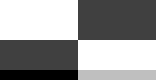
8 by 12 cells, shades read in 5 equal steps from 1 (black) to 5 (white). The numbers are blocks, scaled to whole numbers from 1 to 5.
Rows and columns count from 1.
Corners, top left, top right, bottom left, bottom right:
5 2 1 4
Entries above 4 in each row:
6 6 6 6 6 6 6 0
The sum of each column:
27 27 27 27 27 27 27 27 27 27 27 27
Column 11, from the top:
2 2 2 2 5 5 5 4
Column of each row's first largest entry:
1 1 1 1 7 7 7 7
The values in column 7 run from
2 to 5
